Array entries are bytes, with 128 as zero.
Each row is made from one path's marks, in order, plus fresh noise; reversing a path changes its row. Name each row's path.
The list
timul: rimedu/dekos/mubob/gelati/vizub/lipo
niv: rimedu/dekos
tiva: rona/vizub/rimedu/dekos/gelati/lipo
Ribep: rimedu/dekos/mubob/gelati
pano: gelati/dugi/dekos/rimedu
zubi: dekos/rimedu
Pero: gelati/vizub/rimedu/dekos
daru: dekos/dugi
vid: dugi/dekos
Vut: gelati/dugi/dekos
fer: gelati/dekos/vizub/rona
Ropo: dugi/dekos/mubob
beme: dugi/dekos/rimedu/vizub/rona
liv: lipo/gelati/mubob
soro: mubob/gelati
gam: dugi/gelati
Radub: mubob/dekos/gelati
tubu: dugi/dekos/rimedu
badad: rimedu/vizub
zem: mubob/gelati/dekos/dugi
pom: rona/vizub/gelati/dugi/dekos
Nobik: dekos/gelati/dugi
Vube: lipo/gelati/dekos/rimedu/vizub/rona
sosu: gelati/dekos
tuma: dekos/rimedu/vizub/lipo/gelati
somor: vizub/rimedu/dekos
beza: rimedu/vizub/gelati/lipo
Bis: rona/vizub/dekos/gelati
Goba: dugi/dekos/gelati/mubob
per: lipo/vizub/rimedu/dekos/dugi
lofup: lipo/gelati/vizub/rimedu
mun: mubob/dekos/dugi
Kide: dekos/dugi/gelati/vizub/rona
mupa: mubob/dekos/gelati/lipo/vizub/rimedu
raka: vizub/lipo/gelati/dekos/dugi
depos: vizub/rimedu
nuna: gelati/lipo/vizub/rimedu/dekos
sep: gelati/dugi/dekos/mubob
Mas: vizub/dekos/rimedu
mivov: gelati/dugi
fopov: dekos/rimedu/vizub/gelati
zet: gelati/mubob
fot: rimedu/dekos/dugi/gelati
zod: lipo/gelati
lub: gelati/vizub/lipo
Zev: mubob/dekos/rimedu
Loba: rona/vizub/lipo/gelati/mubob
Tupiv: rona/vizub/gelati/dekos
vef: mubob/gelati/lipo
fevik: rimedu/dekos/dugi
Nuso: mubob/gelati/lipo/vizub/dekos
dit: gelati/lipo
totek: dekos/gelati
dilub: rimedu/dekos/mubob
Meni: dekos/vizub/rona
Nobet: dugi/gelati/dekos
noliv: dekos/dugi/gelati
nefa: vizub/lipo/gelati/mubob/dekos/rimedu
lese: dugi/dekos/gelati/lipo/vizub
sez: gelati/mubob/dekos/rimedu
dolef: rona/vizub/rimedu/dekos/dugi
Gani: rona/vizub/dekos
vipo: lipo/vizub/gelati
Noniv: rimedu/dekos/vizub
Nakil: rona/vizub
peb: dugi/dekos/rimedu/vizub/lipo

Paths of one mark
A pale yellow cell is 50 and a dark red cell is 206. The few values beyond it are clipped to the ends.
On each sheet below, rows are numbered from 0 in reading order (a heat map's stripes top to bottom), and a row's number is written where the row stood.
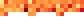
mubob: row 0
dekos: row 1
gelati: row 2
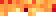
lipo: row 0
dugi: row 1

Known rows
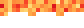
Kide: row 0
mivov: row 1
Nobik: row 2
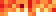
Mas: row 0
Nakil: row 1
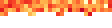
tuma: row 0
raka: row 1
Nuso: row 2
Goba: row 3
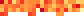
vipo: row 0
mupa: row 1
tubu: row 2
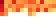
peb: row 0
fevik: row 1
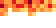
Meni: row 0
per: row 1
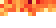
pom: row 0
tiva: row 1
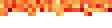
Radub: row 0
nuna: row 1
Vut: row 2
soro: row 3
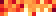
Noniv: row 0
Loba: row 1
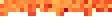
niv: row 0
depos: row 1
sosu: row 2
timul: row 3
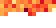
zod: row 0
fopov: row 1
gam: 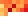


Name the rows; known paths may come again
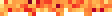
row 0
zem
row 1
beza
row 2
Meni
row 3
pano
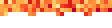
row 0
mun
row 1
nefa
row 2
Ribep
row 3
Nuso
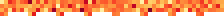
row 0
Pero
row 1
dit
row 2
soro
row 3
tiva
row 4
zubi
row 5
Nobet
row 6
Tupiv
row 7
Zev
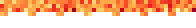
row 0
lese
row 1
mivov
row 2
fot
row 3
daru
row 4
noliv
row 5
tuma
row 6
Nakil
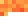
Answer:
niv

